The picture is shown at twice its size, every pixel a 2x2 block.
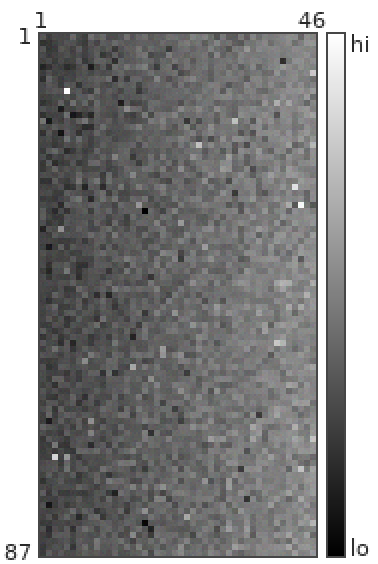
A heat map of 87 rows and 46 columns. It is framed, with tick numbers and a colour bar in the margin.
Grain: fine. Slope: up to the right. Odd rows or columns: none. Stripes: none.
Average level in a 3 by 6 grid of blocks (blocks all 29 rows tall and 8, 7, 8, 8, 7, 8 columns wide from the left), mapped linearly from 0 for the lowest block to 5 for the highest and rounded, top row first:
0 1 2 3 4 5 | 0 1 2 3 4 5 | 0 1 2 3 4 5
